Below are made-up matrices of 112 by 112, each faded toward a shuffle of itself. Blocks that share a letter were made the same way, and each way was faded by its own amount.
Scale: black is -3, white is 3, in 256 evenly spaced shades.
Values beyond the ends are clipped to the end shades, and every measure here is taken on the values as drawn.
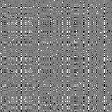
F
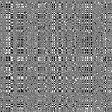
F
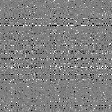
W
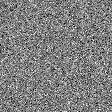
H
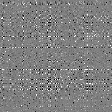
W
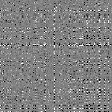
W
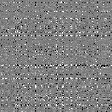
W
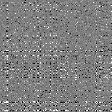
W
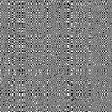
F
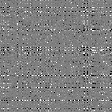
W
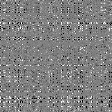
W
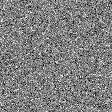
H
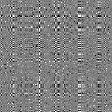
F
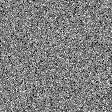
H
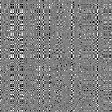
F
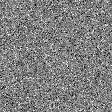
H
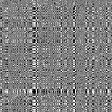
F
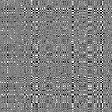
F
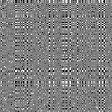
F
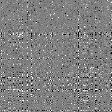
W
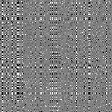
F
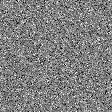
H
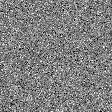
H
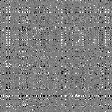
W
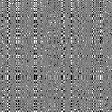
F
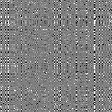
F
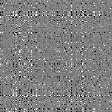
W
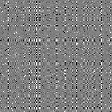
F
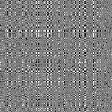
F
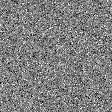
H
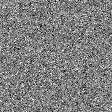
H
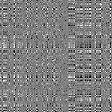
F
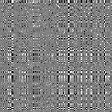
F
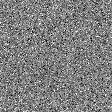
H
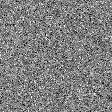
H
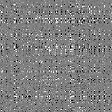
W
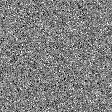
H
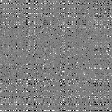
W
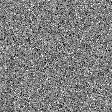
H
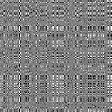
F
